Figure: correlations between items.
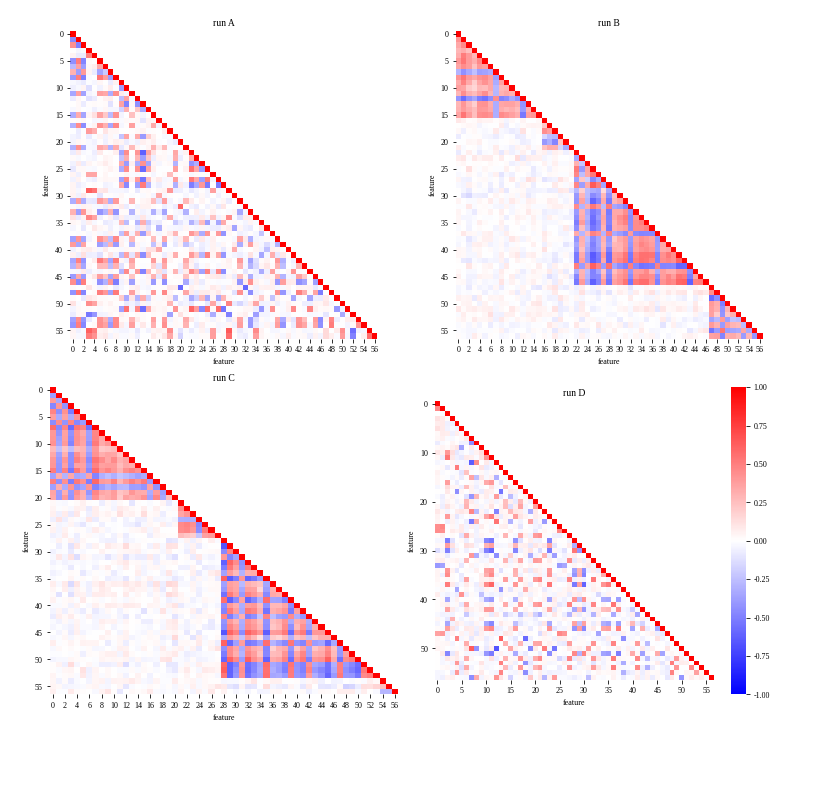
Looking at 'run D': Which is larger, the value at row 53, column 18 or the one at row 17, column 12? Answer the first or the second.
the second
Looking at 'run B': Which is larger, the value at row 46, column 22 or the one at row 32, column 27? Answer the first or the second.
the second
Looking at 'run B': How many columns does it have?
57
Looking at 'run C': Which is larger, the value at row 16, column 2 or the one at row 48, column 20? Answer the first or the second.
the second
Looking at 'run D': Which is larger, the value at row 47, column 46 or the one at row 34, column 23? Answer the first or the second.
the second
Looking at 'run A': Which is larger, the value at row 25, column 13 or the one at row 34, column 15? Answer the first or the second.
the second
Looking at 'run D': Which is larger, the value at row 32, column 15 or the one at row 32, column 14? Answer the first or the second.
the second
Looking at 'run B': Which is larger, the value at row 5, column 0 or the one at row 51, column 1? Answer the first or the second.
the first
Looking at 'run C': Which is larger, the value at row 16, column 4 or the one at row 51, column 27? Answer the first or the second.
the second
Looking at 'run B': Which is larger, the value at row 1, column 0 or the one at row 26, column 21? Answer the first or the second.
the first
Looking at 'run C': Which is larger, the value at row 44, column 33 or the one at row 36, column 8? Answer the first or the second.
the first
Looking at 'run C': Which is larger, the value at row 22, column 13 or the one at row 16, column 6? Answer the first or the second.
the second
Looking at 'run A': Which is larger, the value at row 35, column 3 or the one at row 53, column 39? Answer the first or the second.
the first
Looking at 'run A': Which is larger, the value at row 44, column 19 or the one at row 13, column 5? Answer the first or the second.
the first
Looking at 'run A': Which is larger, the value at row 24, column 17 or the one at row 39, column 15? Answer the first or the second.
the first
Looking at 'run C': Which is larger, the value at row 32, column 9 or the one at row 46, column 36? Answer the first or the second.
the second
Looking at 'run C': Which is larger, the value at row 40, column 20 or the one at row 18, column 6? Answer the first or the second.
the second
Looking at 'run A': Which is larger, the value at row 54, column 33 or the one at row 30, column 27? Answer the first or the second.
the second
